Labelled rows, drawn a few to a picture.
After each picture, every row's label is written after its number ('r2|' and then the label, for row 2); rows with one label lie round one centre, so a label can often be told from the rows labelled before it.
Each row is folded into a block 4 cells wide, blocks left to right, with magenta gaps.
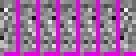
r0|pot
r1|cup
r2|cup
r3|cup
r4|cup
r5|cup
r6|pot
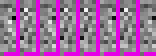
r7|cup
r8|pot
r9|cup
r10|pot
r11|pot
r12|cup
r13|pot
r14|cup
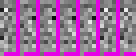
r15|pot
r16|cup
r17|cup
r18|cup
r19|cup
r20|pot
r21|pot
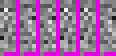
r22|pot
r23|cup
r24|cup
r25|pot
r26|pot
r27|cup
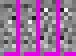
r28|cup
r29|cup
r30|pot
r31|pot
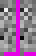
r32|pot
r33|pot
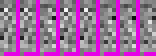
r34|pot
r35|pot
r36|cup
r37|pot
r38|pot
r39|cup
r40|cup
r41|cup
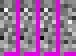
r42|pot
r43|pot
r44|pot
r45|cup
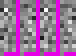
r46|pot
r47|cup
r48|pot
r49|cup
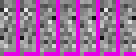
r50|pot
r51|pot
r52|cup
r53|cup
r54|cup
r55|pot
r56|cup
